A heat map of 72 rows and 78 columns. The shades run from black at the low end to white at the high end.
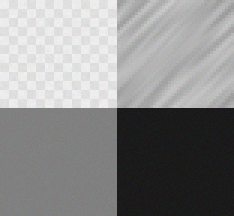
The table splits into 2 rows of 2 panels. Panel 1,1: very high, checkered, faint in contrast. Panel 1,2: high, slanting up to the right, faint in contrast. Panel 2,1: middling, flat. Panel 2,2: very low, flat.
